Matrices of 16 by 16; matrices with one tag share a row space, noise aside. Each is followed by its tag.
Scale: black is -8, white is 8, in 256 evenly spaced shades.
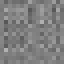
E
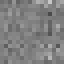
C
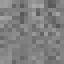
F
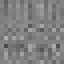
E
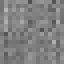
E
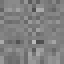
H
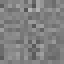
H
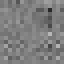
C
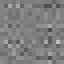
C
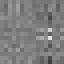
C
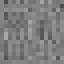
E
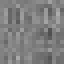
C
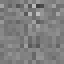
H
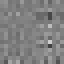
C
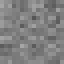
F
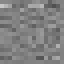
F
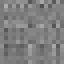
E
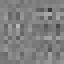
C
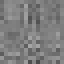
H
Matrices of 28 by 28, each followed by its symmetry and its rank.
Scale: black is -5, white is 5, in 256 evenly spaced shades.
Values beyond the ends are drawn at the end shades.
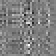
neither, rank three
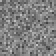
symmetric, full rank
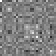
symmetric, rank three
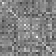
symmetric, rank five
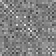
symmetric, rank five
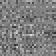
neither, rank five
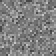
symmetric, full rank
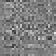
neither, rank five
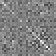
symmetric, rank five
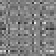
neither, rank three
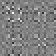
symmetric, rank three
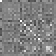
symmetric, rank five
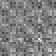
symmetric, rank three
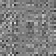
neither, rank five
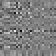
neither, rank three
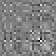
symmetric, rank three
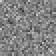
symmetric, full rank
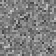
symmetric, full rank
